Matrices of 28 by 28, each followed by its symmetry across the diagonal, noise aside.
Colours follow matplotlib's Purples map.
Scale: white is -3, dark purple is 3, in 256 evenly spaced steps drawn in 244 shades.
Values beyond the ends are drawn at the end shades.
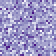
neither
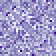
symmetric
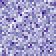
symmetric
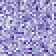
neither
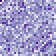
symmetric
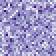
symmetric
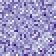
symmetric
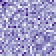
symmetric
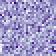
neither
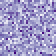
neither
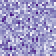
neither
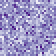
symmetric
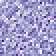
symmetric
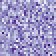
neither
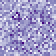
symmetric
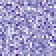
neither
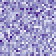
neither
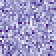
neither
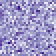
neither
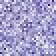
symmetric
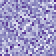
symmetric
